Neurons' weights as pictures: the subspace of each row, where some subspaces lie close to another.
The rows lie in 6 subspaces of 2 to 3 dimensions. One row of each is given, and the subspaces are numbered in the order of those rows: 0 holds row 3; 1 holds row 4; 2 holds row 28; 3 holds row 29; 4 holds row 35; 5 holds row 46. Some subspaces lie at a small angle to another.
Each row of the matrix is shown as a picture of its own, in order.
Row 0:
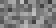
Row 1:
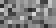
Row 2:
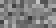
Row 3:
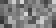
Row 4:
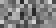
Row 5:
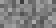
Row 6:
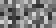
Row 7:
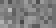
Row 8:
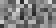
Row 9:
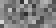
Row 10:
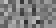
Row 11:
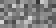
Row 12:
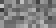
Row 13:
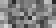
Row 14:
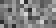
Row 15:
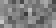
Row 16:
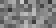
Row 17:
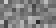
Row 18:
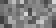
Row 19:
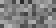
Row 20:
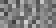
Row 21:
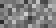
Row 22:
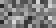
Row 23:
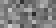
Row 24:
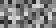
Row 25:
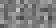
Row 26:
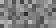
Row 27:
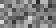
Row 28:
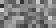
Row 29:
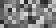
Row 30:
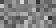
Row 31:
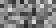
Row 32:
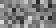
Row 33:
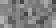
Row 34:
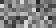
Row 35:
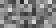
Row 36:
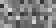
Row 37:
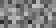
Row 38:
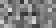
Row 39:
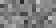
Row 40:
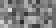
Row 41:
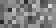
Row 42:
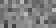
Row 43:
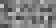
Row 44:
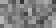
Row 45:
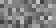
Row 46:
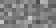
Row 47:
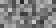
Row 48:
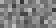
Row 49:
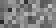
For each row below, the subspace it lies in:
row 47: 3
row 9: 3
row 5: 3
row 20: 5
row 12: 2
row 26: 2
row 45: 1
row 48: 5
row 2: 5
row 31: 4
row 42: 5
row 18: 0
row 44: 0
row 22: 3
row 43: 1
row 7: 1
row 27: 3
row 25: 1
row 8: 1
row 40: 1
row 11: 5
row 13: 0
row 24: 2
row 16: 4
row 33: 0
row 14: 5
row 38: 1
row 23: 2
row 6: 2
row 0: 4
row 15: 0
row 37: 2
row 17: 5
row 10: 5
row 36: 1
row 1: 2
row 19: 2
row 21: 3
